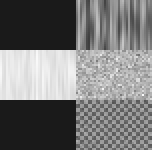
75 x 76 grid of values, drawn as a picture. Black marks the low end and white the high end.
The table splits into 3 rows of 2 panels. Panel 1,1: very low, flat. Panel 1,2: middling, streaked downward, strong in contrast. Panel 2,1: very high, streaked downward, faint in contrast. Panel 2,2: high, fine-grained. Panel 3,1: very low, flat. Panel 3,2: middling, checkered, strong in contrast.
